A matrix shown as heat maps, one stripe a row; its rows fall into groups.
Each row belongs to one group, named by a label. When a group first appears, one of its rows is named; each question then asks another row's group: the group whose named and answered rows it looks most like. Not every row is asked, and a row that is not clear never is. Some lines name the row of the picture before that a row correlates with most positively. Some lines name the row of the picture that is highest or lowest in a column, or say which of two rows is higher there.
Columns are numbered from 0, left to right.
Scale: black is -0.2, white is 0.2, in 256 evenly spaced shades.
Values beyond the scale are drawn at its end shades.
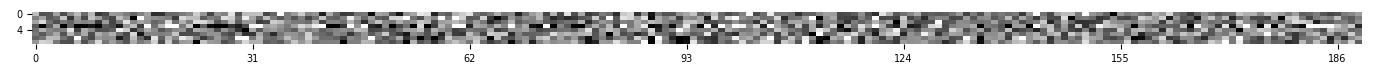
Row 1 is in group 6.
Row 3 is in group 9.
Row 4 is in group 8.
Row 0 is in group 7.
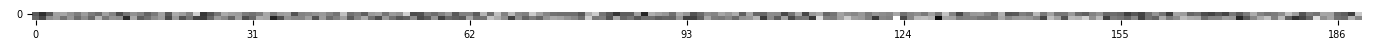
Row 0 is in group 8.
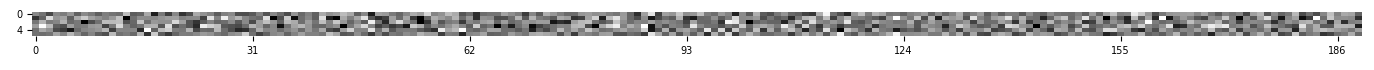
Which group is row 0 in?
8
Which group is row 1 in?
6
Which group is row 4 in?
9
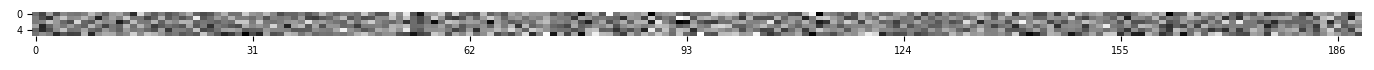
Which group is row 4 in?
8
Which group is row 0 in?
6
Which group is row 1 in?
8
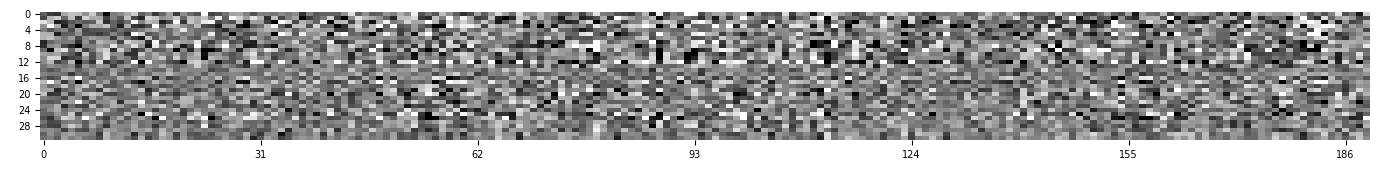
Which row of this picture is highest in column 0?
2
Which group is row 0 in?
8
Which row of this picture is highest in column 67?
22
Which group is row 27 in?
8
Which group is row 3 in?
9
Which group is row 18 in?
7
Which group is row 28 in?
8
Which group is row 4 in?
9
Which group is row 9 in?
6
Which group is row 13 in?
9
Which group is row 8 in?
9
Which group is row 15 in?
9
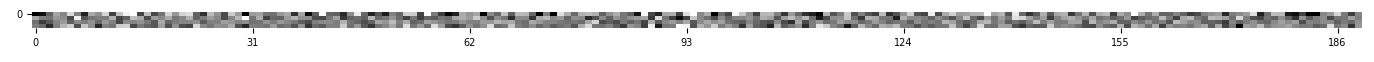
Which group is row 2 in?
8
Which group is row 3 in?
8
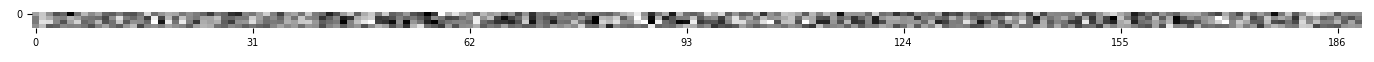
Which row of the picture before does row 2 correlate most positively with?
1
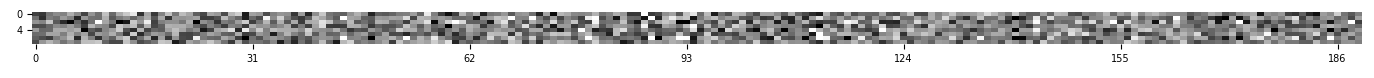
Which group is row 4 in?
7
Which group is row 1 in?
8
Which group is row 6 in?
8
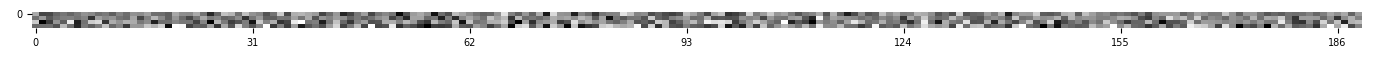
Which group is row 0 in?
7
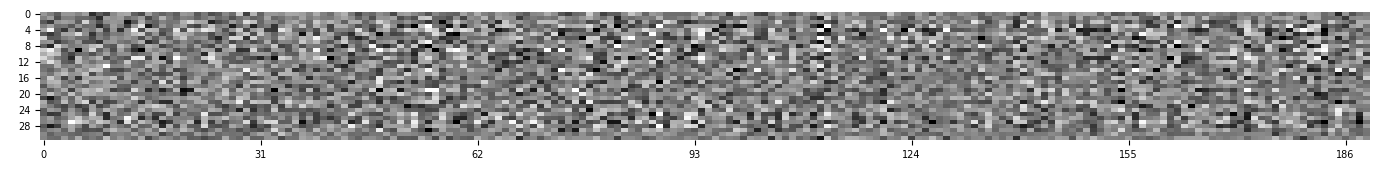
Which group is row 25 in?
8
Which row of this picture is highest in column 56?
19
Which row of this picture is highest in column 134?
8
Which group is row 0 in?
7
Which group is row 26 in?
8
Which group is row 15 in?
7
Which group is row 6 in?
7
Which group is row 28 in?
8
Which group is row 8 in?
6
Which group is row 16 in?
9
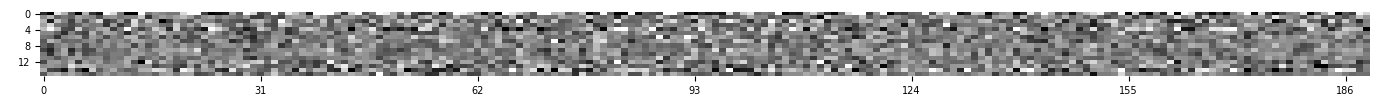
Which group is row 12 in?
6
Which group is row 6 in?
8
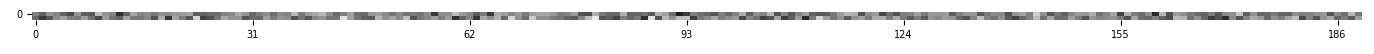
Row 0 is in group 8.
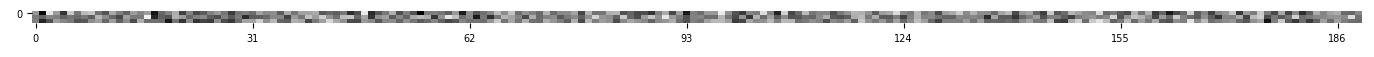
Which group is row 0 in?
6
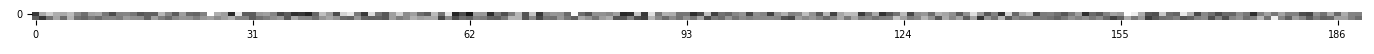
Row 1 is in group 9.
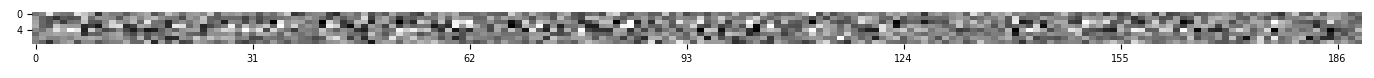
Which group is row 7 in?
8
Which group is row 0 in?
6
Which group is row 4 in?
7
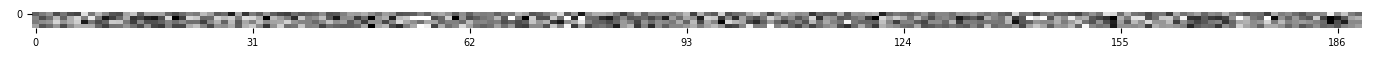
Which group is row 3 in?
7
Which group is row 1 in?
7
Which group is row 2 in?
7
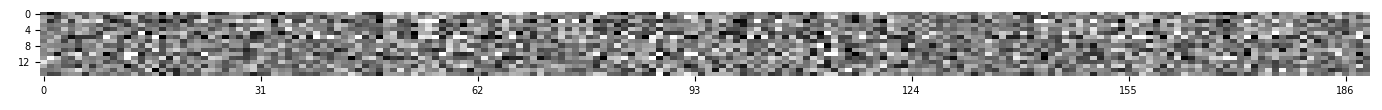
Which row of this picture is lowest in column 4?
6
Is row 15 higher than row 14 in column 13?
Yes
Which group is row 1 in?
8
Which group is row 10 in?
8
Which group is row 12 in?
6
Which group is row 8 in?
6
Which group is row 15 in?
8
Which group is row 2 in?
7
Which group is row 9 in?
9
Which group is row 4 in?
7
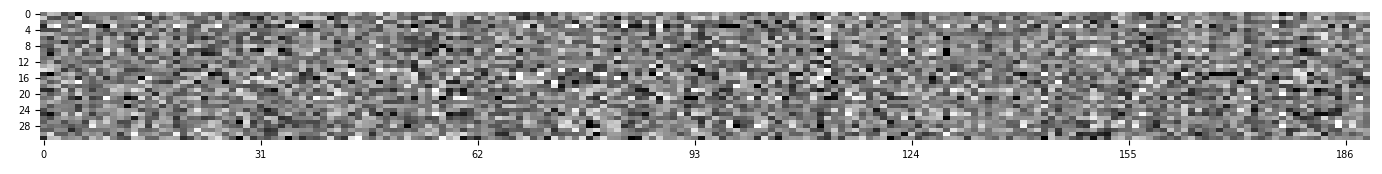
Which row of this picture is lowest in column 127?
16
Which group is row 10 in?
6
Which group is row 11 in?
6
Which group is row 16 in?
6
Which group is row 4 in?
8
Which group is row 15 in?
8
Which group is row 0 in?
9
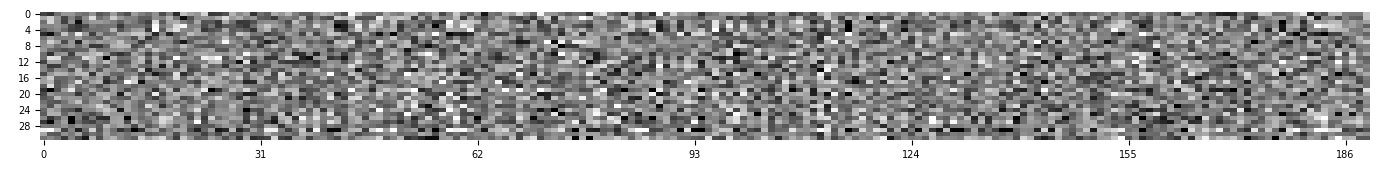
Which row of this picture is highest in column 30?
26
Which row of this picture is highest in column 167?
17
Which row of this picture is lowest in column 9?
11
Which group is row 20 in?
9
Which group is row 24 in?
9
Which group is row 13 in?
8
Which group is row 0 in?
8
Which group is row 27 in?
9
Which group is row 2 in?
9
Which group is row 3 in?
9
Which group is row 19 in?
8
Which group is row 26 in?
9
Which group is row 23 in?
6
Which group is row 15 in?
7
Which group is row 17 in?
8
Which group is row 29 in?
9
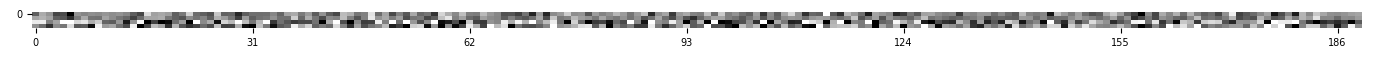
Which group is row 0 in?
9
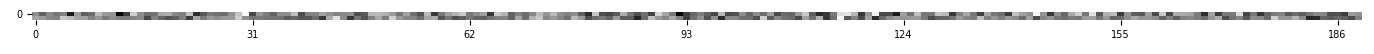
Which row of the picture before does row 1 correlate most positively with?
2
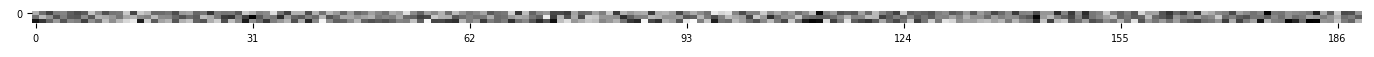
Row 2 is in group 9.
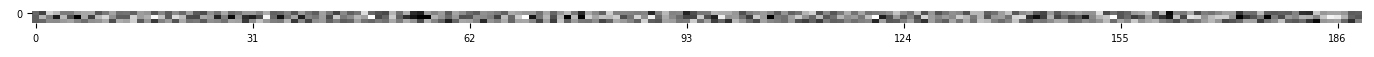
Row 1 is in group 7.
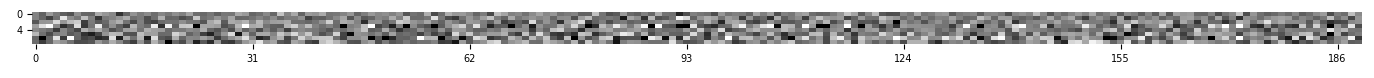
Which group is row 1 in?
8
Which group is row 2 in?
7
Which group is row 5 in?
7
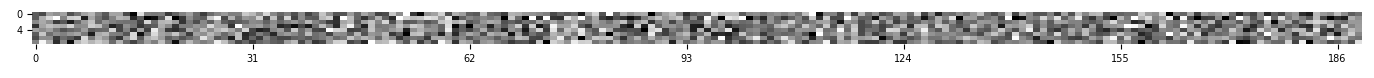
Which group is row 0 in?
6
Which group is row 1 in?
7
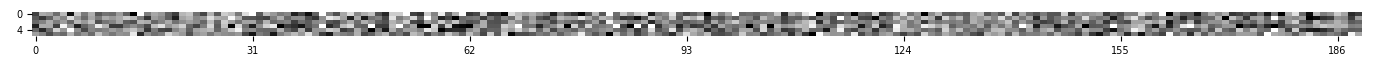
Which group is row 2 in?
6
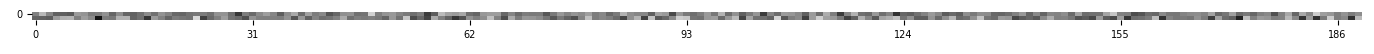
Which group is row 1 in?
8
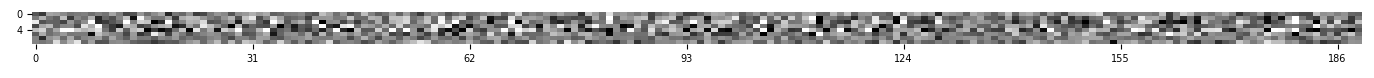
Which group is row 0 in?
6
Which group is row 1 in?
6
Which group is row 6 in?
6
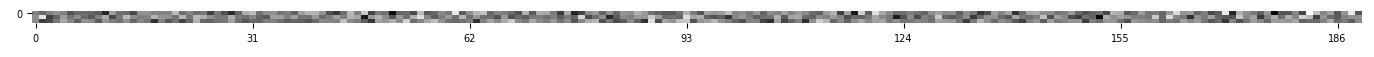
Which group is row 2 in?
8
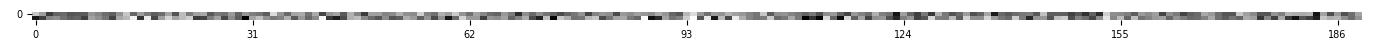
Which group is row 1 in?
9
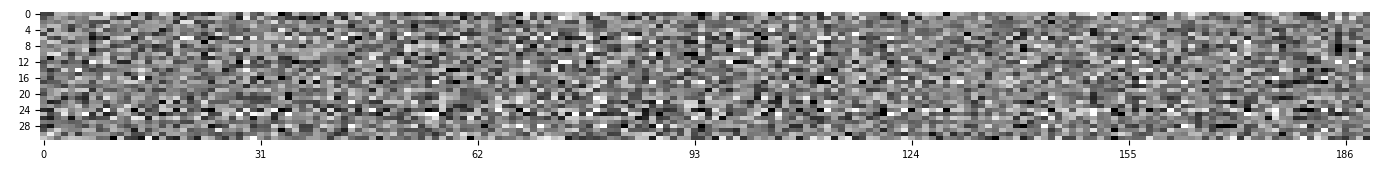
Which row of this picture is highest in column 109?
21
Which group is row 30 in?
9
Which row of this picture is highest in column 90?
28
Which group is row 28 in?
8
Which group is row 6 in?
7
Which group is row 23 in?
8
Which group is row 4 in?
6
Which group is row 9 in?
7
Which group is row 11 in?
6
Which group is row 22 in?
8
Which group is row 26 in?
9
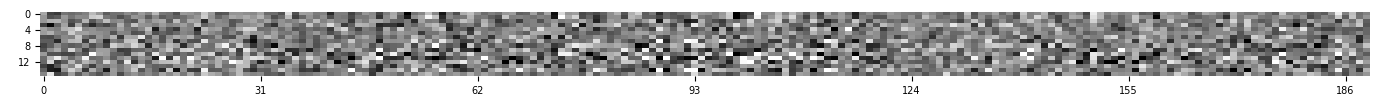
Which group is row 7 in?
8
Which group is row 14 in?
8
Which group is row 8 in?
9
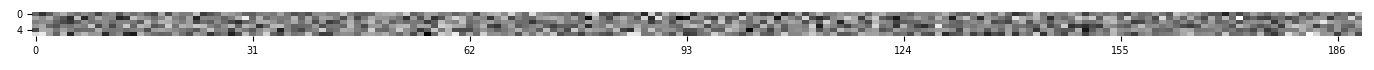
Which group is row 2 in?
9
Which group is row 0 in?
8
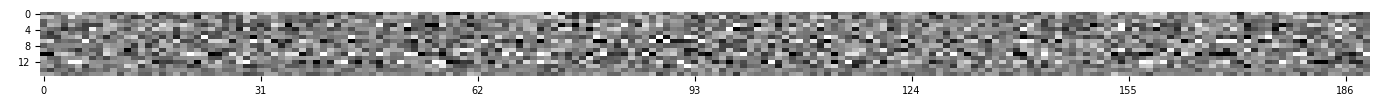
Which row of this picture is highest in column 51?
12
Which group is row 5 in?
6
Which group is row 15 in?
9
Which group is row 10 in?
8
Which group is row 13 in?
8
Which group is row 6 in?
8
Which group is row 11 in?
7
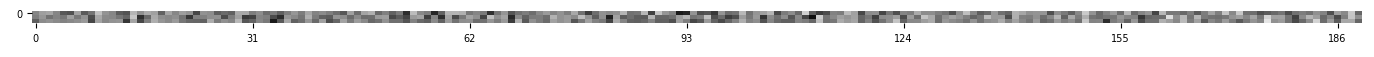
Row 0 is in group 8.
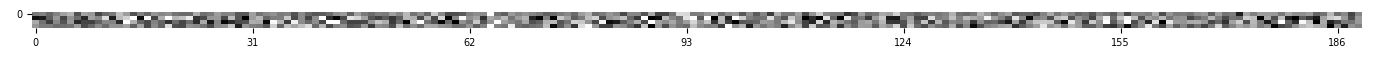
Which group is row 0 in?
8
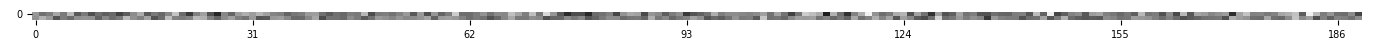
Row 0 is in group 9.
